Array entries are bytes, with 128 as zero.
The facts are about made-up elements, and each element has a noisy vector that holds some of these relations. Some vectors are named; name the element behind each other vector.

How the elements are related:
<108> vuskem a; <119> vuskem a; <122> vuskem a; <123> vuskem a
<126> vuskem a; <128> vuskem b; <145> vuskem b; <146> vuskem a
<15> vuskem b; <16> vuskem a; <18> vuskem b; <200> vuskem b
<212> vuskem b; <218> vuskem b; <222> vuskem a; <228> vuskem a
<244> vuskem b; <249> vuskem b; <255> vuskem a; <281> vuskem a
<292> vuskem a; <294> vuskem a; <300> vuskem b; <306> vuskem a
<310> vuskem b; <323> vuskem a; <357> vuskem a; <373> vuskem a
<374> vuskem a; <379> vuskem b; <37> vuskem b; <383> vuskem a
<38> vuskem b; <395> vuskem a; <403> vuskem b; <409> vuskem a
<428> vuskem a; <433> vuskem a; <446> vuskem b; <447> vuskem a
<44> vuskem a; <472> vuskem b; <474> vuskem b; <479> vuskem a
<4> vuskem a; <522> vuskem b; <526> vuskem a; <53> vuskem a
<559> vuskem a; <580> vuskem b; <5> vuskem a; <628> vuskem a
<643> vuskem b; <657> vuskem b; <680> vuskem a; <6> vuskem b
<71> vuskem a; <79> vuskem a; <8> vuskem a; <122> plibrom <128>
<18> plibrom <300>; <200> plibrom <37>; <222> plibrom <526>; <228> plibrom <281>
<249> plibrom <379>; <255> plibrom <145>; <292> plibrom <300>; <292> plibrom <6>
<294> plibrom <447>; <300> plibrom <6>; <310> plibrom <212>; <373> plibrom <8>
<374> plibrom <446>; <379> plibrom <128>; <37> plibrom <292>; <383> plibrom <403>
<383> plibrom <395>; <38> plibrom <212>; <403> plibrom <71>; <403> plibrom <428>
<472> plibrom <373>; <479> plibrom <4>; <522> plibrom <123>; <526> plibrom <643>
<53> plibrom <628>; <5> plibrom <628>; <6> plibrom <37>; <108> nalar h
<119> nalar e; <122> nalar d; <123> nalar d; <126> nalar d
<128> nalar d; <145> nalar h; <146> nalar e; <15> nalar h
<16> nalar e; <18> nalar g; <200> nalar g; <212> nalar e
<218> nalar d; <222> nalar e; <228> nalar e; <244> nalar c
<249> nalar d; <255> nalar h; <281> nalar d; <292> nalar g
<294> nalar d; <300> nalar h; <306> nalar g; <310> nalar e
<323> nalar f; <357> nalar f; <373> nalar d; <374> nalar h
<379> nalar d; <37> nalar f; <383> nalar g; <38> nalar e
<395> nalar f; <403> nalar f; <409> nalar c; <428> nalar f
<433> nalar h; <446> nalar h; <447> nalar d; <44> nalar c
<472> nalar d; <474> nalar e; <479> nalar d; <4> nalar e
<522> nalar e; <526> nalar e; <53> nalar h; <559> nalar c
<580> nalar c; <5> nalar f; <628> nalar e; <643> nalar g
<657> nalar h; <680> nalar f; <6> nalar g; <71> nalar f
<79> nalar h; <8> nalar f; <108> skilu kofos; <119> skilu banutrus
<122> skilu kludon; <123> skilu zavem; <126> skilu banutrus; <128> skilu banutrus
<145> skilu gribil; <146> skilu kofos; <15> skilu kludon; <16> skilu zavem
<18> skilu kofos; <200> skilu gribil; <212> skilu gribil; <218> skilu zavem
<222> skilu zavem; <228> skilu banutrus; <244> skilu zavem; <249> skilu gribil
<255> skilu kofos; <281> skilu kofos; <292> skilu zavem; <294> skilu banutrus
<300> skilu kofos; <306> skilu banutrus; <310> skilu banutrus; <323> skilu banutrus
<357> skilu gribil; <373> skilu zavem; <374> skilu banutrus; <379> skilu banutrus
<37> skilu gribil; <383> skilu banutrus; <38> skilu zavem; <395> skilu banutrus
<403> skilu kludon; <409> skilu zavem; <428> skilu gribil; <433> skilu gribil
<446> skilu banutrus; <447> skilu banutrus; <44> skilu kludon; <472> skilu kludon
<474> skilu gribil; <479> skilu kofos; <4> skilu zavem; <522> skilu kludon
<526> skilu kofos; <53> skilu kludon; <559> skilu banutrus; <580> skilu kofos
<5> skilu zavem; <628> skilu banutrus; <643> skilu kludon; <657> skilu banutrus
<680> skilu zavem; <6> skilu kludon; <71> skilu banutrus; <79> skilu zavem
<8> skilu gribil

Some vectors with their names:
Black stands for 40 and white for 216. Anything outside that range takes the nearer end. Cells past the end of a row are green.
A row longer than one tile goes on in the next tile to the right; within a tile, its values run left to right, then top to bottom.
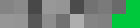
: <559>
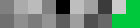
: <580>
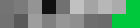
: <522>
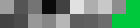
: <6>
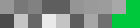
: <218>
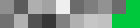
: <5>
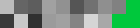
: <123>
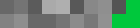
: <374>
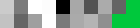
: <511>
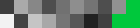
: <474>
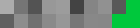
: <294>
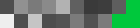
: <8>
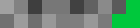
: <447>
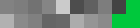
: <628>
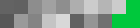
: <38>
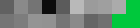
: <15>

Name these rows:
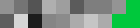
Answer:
<409>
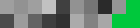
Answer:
<108>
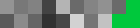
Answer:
<53>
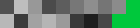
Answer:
<249>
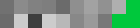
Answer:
<244>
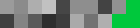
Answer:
<255>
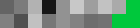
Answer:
<403>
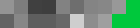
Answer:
<44>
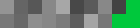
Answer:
<306>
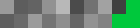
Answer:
<383>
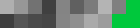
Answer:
<122>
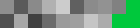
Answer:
<222>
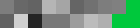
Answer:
<79>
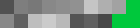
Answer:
<310>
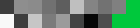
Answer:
<37>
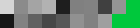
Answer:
<479>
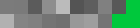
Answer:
<119>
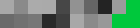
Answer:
<146>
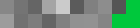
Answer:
<228>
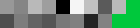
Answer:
<300>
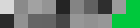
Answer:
<281>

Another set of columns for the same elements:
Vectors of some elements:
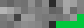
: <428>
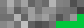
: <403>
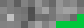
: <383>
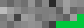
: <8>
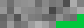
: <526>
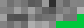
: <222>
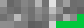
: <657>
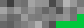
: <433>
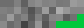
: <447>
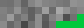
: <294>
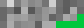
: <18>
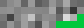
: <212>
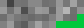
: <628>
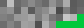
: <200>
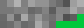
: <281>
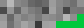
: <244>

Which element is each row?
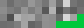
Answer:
<145>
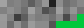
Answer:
<5>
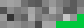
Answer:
<38>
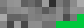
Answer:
<373>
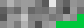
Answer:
<580>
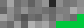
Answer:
<292>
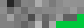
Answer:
<374>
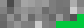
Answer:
<255>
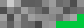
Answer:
<218>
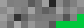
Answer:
<680>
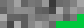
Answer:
<123>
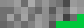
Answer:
<479>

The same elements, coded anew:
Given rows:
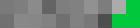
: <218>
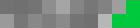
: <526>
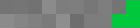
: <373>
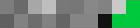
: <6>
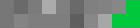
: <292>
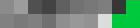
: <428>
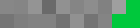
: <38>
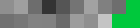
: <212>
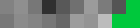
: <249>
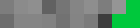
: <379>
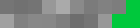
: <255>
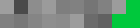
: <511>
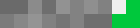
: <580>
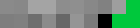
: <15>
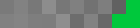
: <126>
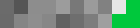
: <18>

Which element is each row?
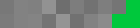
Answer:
<559>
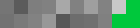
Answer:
<300>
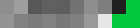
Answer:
<433>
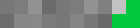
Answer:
<244>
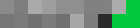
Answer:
<522>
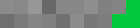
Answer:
<310>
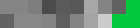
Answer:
<200>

